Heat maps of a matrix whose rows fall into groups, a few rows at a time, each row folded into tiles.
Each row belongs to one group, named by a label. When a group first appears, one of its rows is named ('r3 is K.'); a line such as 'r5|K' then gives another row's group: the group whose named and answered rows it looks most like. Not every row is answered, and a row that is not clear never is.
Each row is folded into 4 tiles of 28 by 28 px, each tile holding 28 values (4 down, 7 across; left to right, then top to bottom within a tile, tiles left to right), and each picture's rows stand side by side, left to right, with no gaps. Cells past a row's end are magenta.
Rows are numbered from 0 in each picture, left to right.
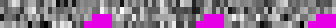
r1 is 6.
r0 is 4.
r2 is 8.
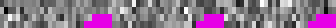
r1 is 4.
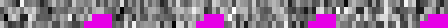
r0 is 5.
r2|6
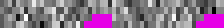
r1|4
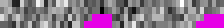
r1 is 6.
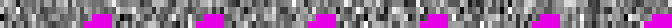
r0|5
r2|6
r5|8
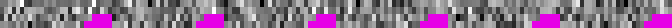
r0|4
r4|8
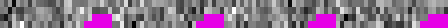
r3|8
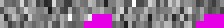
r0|5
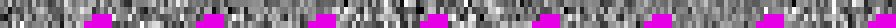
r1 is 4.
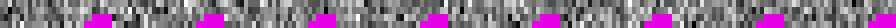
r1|5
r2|4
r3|8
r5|6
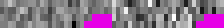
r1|4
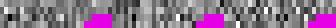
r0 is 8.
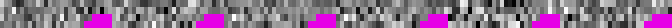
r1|5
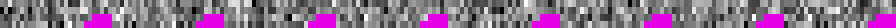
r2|8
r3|5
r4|5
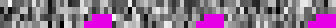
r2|5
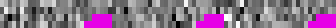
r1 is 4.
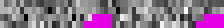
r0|5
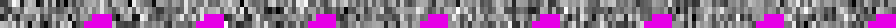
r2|5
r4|6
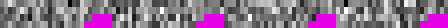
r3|6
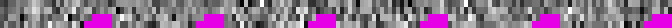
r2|4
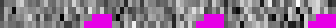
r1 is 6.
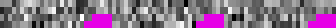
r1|4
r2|8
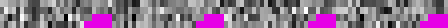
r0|8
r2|5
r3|5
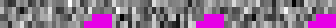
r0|6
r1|8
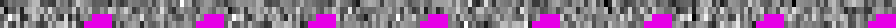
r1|6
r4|4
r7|6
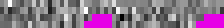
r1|8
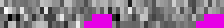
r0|8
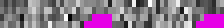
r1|4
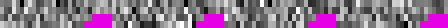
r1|4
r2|4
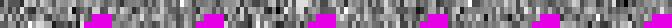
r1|6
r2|5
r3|6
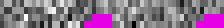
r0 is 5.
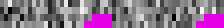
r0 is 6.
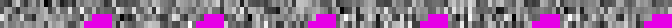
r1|8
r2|5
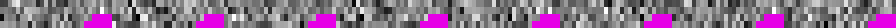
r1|5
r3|5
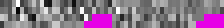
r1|8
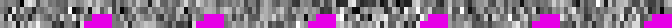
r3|5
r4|4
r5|4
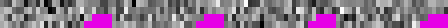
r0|5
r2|4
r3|8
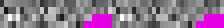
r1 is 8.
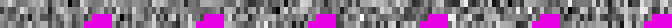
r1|8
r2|5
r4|5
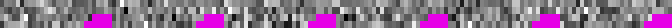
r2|8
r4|6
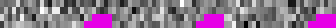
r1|6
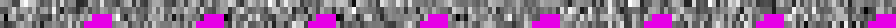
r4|8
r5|6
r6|4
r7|6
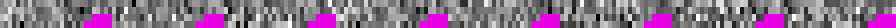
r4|4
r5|4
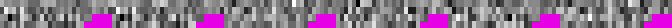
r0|8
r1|8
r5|6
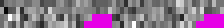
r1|6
